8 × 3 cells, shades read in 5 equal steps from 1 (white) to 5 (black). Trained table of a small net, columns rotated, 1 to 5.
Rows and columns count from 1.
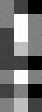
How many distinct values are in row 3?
3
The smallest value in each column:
3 1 3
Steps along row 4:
down up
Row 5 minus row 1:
1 0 0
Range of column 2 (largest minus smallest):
3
